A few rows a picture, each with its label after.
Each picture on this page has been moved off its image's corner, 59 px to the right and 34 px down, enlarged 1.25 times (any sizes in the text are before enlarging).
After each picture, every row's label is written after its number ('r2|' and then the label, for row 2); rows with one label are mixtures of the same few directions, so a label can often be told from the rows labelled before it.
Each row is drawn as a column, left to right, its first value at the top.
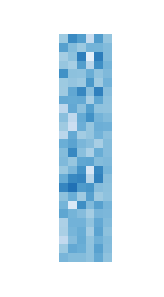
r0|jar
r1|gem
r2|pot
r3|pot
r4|pot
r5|gem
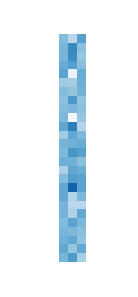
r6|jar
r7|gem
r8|gem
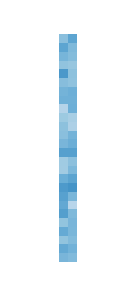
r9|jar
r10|gem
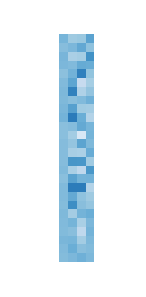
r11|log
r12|pot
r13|jar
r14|pot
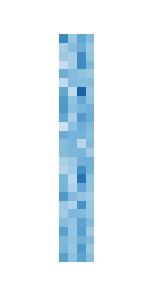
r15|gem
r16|pot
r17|pot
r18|jar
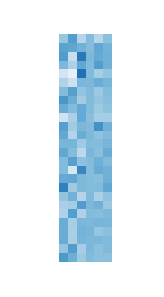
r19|gem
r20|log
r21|log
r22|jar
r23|gem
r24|gem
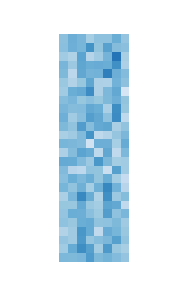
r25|jar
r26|log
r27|jar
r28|pot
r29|jar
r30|jar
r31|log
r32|pot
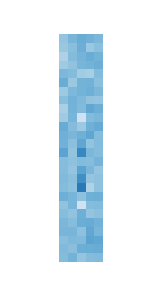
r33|log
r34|gem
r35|gem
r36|jar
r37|jar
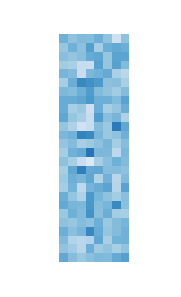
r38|gem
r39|jar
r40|jar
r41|jar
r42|log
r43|jar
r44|gem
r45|gem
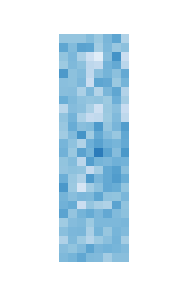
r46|jar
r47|gem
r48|pot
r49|log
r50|log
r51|gem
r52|pot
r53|log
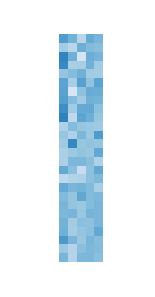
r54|log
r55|pot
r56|pot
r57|log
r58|jar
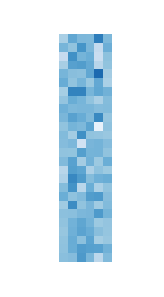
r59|pot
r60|pot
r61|pot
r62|jar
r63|gem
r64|log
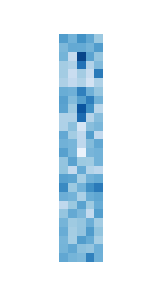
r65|gem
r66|log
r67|log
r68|gem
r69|jar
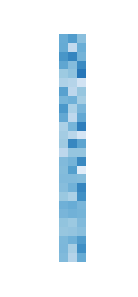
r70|log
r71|pot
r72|jar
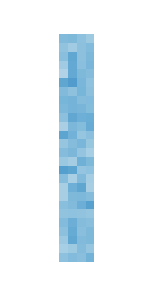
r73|jar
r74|log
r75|pot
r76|gem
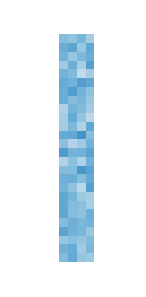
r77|jar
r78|pot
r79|jar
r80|gem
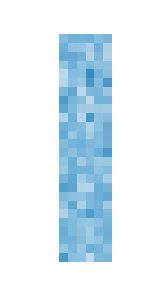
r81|gem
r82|pot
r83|pot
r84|gem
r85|jar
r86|log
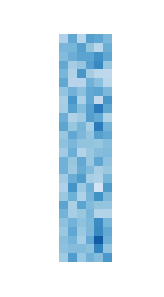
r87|gem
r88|gem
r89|log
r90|log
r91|jar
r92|gem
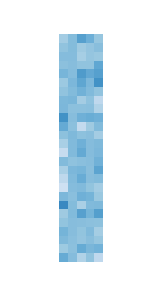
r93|gem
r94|jar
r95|gem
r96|gem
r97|gem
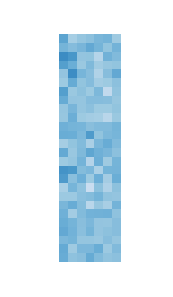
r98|pot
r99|log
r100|log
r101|pot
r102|log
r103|pot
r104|log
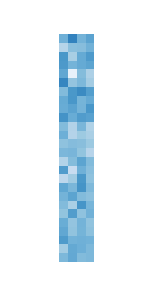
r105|log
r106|log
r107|pot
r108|log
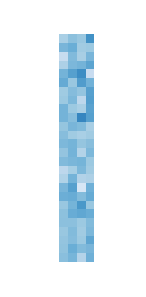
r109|pot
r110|jar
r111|gem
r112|log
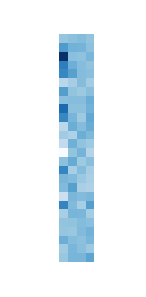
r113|log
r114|jar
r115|pot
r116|gem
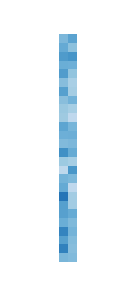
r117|jar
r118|pot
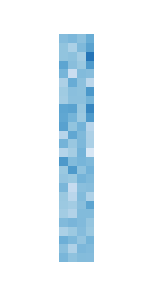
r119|jar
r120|jar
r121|log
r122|log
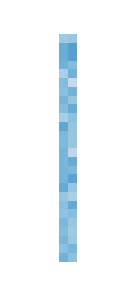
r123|gem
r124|log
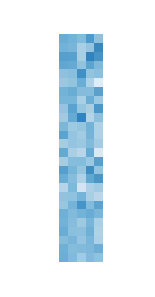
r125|pot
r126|log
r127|gem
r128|pot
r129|log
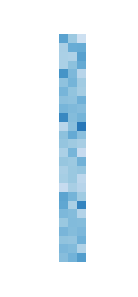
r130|gem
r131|pot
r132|gem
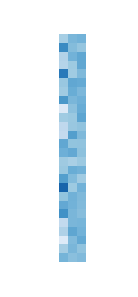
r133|jar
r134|jar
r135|log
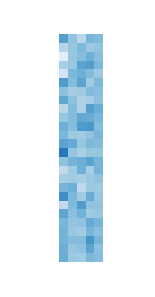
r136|log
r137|pot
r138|gem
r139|jar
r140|jar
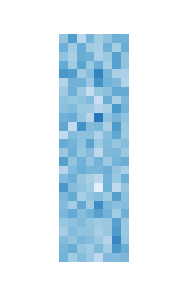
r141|jar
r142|gem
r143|gem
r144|pot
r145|gem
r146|jar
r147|jar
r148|log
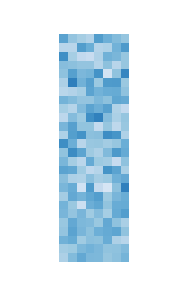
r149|pot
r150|log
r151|pot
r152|pot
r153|gem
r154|jar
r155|jar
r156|jar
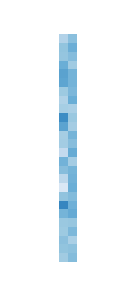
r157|gem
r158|jar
